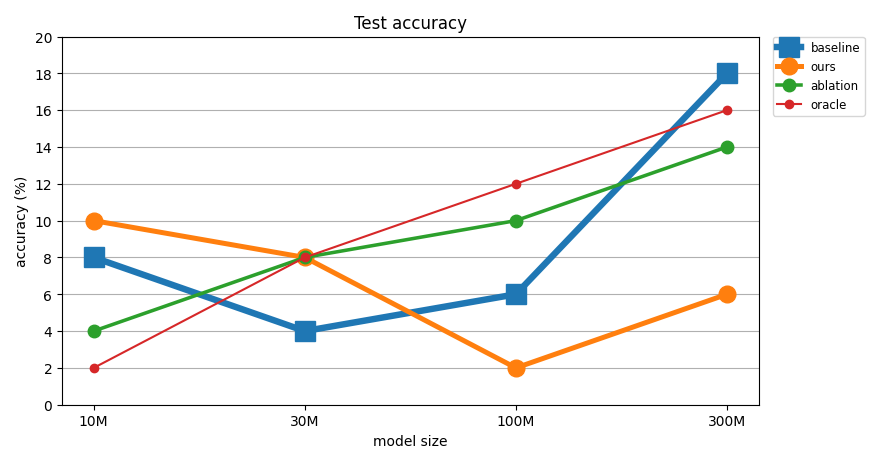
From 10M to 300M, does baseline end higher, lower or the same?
higher
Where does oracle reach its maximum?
300M
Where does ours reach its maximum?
10M
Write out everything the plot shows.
Title: Test accuracy
x-axis: model size, ticks 10M 30M 100M 300M
y-axis: accuracy (%), ticks 0 2 4 6 8 10 12 14 16 18 20
Legend: baseline, ours, ablation, oracle
Values:
baseline: 8 4 6 18
ours: 10 8 2 6
ablation: 4 8 10 14
oracle: 2 8 12 16
